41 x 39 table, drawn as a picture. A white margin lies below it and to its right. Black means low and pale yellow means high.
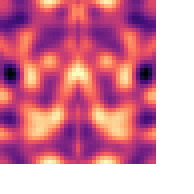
It is mirror symmetric from left to right. The texture is blotchy. There are no lone odd cells. No overall slope runs across the table. The ninth with the highest average is the centre.
